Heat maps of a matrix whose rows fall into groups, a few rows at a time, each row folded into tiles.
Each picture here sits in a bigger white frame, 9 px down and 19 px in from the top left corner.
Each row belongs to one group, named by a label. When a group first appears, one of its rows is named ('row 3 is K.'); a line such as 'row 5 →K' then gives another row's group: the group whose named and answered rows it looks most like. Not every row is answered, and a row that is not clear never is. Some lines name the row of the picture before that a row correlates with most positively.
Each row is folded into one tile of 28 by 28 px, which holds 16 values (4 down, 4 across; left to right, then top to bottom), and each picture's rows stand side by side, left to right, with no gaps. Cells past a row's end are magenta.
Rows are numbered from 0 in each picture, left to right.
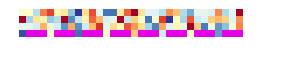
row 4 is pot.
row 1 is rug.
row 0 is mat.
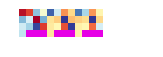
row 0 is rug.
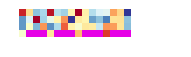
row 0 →rug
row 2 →pot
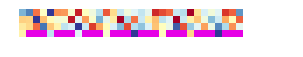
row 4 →mat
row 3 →rug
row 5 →rug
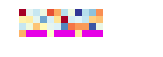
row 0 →pot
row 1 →rug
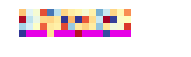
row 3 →mat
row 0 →mat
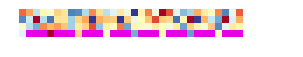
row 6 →mat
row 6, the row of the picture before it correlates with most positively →3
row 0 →rug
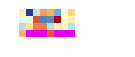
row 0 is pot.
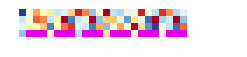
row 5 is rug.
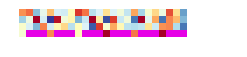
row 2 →rug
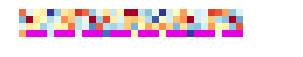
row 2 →rug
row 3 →mat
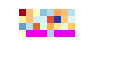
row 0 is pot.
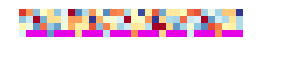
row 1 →mat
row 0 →rug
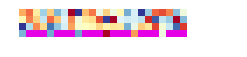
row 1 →mat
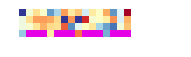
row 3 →mat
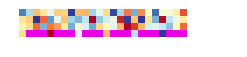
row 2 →rug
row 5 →mat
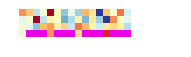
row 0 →rug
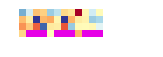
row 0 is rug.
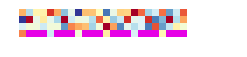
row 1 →rug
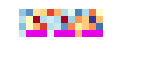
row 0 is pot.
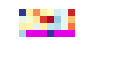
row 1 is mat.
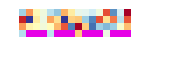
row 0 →mat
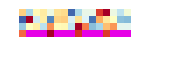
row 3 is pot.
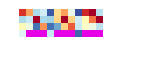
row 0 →rug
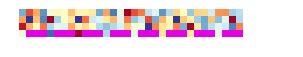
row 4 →rug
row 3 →mat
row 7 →rug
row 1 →mat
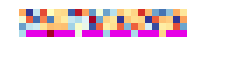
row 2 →rug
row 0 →mat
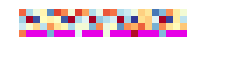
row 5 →mat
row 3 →rug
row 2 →rug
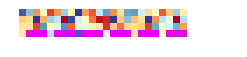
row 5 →rug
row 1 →rug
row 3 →mat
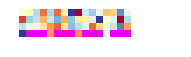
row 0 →mat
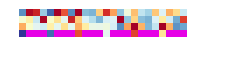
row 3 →rug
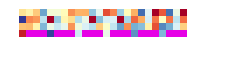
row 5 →mat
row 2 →rug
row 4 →mat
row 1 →mat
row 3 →rug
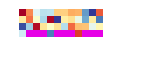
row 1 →mat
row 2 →pot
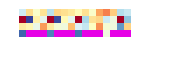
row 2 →mat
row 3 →rug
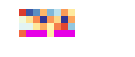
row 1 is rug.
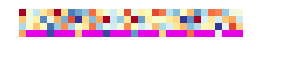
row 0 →pot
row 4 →mat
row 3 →mat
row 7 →pot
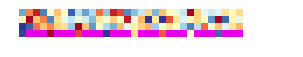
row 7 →mat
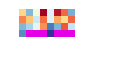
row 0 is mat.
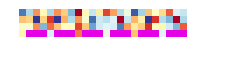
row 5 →rug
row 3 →rug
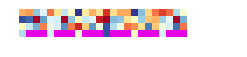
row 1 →rug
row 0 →rug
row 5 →rug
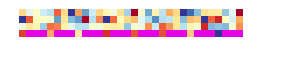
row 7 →mat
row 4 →pot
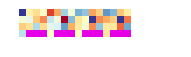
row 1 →rug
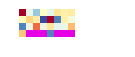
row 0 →pot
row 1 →mat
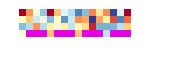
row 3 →mat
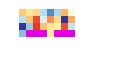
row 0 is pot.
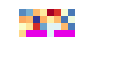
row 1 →pot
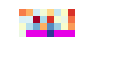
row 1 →mat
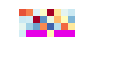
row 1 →pot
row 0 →rug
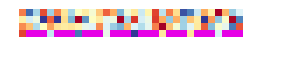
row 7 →rug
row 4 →mat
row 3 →rug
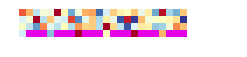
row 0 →rug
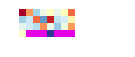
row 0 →rug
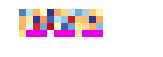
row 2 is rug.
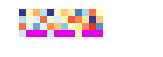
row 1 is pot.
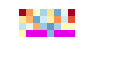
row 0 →pot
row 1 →mat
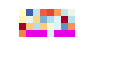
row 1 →rug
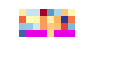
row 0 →mat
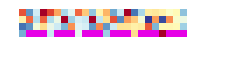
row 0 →mat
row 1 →rug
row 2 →rug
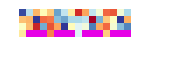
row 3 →pot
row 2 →rug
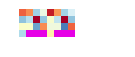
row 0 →rug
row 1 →rug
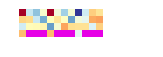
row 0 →pot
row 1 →pot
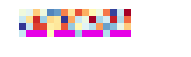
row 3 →mat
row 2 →rug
